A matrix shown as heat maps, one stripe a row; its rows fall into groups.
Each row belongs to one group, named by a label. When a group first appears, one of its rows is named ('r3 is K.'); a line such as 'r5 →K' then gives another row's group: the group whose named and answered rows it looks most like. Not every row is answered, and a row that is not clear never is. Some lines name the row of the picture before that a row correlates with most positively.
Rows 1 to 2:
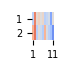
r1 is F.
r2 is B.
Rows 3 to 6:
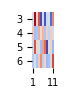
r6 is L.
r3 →F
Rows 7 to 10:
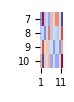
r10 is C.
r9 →F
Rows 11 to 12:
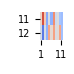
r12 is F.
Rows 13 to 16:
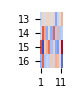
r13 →L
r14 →B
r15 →C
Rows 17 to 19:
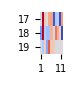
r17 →F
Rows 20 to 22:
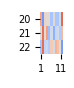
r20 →C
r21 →F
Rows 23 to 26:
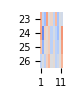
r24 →C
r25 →C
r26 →L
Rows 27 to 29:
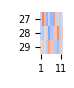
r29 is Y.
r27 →B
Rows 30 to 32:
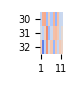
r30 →B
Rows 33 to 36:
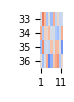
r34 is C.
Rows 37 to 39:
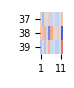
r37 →C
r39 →L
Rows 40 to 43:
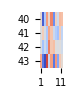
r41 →Y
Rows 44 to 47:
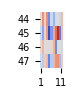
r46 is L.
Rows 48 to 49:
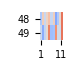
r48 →L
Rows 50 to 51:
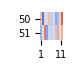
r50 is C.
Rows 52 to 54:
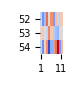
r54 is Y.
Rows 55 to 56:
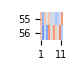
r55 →C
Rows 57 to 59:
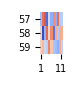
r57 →B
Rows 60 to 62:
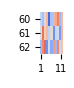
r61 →F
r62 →B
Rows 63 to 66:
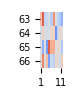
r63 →B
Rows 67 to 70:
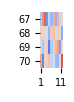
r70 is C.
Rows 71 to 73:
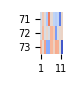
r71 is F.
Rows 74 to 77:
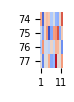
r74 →C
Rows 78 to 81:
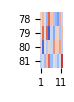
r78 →Y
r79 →F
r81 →L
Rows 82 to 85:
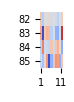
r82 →C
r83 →C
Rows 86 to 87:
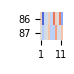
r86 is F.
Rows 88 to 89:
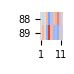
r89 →Y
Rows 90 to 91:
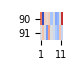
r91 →Y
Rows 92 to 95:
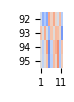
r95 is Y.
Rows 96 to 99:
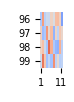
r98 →Y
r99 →B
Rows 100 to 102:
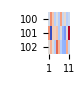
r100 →B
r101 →C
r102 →Y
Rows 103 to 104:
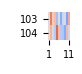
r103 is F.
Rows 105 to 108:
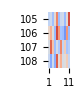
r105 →L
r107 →B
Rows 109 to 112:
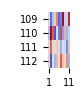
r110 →B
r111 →F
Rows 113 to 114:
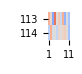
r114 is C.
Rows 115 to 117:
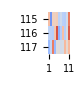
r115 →C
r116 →L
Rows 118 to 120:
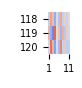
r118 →B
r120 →B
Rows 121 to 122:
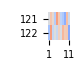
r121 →Y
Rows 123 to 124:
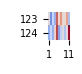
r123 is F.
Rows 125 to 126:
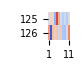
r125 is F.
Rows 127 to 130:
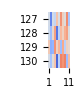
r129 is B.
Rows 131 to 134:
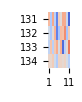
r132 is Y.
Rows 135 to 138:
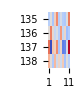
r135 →L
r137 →C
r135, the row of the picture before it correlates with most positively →133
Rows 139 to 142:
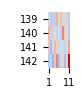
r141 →C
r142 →L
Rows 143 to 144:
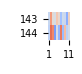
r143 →F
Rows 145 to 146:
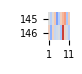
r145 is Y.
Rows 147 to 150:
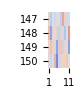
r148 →C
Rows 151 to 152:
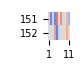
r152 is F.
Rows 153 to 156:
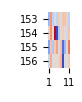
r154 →F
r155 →L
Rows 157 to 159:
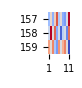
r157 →L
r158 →F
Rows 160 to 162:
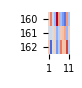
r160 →Y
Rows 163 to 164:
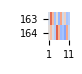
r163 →B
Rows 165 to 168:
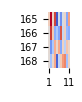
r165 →F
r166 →B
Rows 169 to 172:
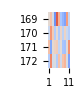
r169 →Y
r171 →C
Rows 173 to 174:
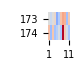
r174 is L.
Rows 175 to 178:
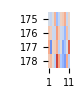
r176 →Y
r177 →C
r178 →Y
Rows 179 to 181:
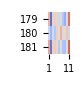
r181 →C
